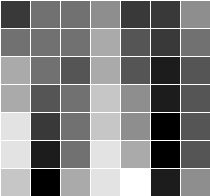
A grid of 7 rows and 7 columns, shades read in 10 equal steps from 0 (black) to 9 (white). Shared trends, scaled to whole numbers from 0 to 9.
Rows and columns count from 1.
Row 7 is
7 0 6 8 9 1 5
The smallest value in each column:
2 0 3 5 2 0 3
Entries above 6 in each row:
0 0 0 1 2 2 3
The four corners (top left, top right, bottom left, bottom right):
2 5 7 5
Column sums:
41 18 29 47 33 7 26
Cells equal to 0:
3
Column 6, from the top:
2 2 1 1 0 0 1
